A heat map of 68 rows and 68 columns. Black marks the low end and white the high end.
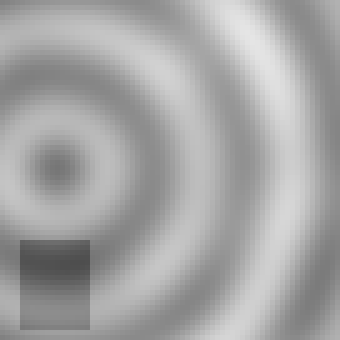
Rings: centred on the middle left. Odd patch: lower, in the bottom left. Ninth with the lowest average: bottom left.
